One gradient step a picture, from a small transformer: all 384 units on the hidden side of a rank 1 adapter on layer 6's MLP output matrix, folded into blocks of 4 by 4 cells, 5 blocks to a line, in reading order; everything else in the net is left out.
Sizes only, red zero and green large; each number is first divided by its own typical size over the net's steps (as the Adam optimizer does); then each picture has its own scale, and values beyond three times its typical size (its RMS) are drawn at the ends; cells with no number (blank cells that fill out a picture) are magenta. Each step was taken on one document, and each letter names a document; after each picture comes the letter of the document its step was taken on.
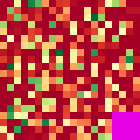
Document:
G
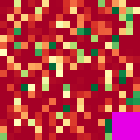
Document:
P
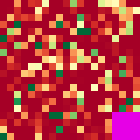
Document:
P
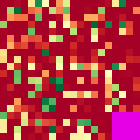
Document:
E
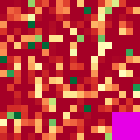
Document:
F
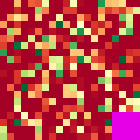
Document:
P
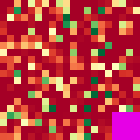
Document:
G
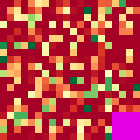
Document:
F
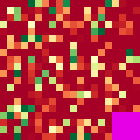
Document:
E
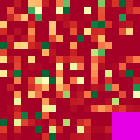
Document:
F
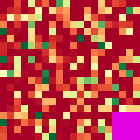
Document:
G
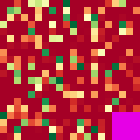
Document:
E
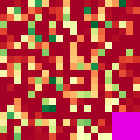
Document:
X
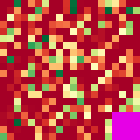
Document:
P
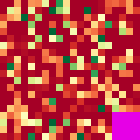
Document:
G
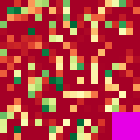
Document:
E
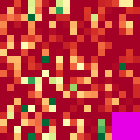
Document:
X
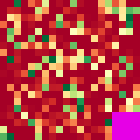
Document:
P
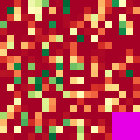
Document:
X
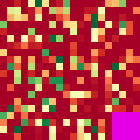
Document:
E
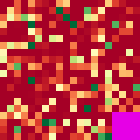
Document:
X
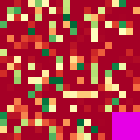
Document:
E
